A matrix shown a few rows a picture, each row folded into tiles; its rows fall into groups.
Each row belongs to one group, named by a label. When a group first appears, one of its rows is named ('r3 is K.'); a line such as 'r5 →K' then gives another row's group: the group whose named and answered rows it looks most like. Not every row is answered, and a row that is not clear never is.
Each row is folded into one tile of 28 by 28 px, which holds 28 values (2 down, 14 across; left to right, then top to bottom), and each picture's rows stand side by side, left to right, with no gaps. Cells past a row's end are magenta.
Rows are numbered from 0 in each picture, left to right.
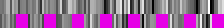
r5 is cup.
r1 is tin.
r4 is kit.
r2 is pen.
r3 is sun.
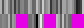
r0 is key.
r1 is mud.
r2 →sun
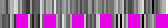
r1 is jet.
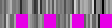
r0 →sun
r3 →kit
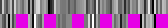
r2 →cup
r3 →key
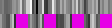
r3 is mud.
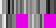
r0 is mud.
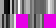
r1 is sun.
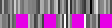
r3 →jet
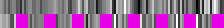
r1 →cup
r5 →jet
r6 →key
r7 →jet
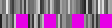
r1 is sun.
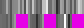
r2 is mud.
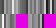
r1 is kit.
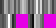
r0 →mud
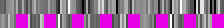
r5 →kit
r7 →key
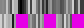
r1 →key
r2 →kit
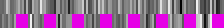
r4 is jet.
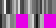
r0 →pen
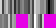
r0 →key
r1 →sun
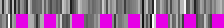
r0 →key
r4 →cup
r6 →kit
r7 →mud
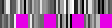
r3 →key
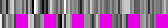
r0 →jet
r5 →mud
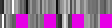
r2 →mud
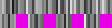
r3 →jet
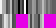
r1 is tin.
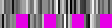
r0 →cup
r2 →key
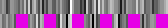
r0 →jet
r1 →key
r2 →tin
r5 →cup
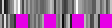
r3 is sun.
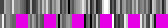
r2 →cup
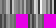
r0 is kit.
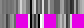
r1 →tin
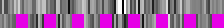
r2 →cup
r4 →kit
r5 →cup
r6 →jet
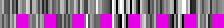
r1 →key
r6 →pen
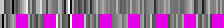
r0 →cup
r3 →jet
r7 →jet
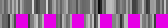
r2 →sun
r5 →jet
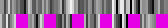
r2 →pen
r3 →tin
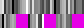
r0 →cup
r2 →kit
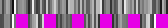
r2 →kit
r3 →kit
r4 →kit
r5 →sun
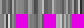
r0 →key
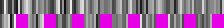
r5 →jet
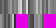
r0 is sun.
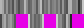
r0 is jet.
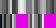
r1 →tin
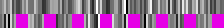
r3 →tin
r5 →sun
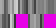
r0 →pen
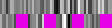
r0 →jet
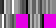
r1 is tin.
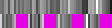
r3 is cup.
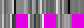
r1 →tin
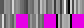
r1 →kit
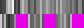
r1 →jet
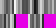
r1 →jet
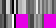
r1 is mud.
